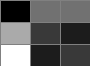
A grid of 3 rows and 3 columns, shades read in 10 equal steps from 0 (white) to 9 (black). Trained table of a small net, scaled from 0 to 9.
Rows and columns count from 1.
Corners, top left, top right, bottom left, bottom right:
9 5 0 7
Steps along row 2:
up up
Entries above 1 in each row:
3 3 2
